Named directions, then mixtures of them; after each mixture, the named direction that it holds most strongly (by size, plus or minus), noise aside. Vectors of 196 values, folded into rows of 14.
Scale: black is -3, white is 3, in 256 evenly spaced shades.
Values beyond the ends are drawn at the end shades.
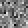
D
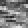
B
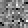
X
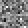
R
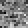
D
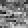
B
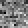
D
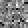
X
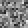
D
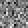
D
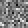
X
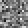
R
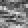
B
